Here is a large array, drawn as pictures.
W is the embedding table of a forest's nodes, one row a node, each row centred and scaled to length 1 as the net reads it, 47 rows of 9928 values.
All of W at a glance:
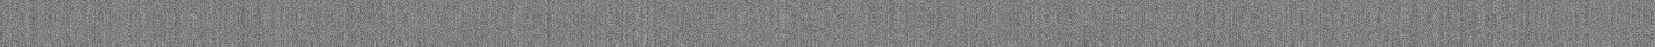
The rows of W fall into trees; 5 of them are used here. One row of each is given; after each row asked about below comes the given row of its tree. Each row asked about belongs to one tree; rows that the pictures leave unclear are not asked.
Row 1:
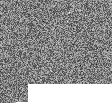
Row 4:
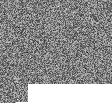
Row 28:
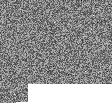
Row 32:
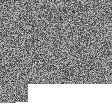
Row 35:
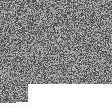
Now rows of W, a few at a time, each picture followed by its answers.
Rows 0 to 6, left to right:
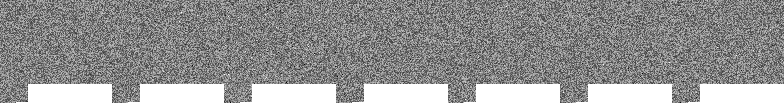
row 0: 35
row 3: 28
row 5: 1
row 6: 28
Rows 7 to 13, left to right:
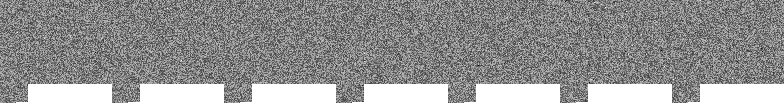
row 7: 35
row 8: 28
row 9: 28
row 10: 35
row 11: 28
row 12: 1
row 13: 1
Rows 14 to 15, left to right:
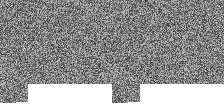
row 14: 35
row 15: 35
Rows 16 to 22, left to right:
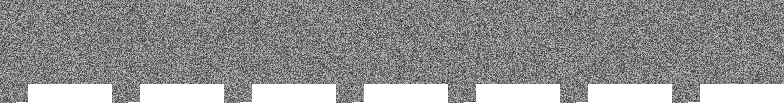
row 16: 35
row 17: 35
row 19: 4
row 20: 1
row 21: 35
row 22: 35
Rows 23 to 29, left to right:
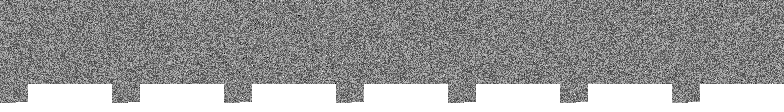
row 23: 1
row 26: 4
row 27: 35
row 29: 32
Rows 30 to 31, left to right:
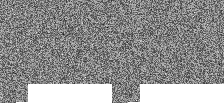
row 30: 4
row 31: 1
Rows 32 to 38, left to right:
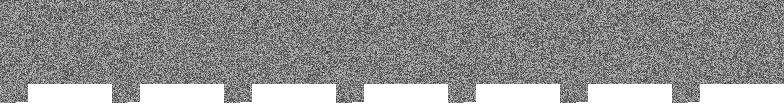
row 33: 1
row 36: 4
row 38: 1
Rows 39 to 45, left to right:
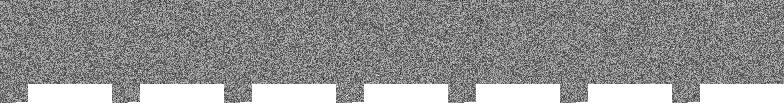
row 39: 1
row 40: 4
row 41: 28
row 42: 28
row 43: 32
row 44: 28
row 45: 32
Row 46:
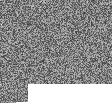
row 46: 28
